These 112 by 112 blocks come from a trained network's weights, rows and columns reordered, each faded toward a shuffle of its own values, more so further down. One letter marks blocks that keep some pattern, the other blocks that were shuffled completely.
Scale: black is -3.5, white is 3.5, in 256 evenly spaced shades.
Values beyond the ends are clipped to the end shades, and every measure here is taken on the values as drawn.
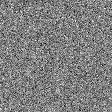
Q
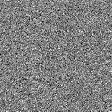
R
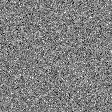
Q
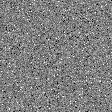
Q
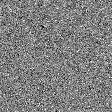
Q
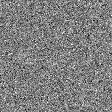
R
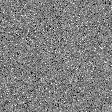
Q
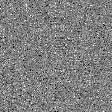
R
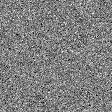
Q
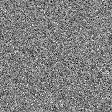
R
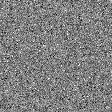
R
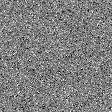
Q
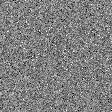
Q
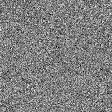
R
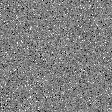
Q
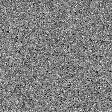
Q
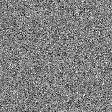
R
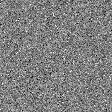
Q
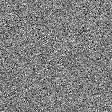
Q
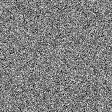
Q
